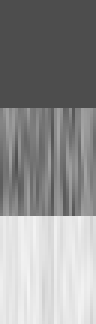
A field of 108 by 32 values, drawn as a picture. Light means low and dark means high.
The table splits into 3 rows of 1 panel. Panel 1,1: high, flat. Panel 2,1: middling, streaked downward. Panel 3,1: very low, streaked downward, faint in contrast.
